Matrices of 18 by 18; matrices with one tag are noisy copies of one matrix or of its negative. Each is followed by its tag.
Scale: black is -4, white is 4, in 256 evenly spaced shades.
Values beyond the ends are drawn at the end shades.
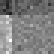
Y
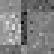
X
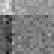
Y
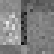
X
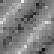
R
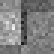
X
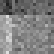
Y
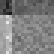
Y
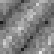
R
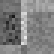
X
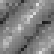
R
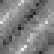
R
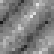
R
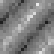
R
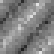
R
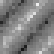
R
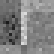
X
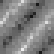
R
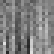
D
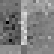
X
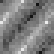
R
